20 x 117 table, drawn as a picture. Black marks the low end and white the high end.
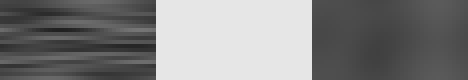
It is made of 1 by 3 panels. Panel 1,1: low, streaked across. Panel 1,2: very high, flat. Panel 1,3: low, smooth, faint in contrast.
